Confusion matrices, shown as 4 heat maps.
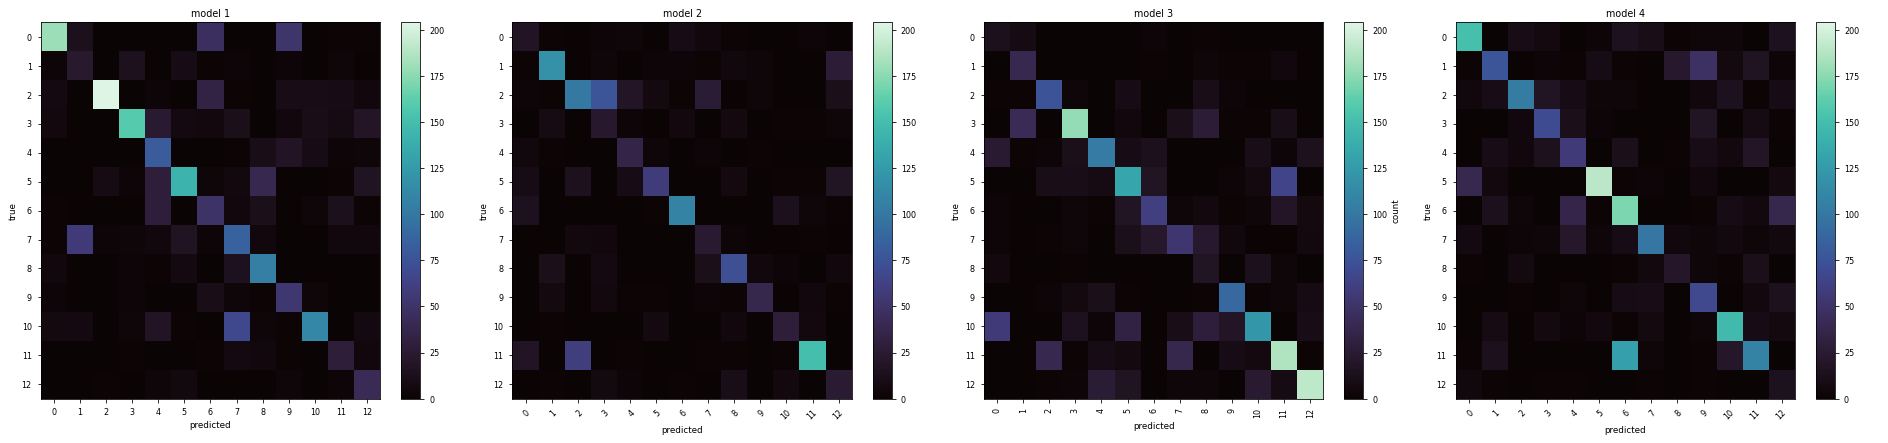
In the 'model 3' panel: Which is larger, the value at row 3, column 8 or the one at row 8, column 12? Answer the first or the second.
the first
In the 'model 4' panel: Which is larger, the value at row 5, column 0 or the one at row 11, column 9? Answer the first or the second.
the first
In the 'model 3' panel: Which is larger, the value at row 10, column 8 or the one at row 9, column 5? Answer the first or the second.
the first
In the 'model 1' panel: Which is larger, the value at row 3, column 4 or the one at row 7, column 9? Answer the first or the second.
the first
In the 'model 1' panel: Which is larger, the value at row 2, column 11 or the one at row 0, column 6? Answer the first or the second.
the second
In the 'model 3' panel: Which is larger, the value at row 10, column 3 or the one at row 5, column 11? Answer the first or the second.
the second
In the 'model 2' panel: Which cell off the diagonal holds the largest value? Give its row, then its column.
2, 3
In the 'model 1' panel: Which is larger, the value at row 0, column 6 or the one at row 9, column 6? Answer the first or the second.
the first
